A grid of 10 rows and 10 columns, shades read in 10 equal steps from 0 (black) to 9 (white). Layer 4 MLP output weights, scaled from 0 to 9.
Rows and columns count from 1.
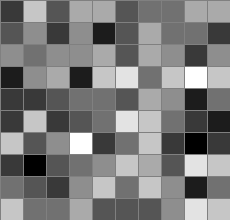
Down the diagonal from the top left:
2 5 5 1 4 8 7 3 1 7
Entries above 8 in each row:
0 0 0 1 0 0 1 0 0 0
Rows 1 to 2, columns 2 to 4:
7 3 6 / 5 2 5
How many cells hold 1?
6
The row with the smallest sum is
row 5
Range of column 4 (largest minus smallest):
8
